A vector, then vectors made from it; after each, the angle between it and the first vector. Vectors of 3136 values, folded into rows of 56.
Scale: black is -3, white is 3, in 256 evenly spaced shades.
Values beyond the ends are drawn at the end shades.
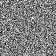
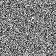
nearly parallel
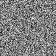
nearly parallel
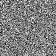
nearly parallel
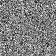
partly opposed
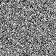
partly opposed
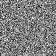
nearly parallel
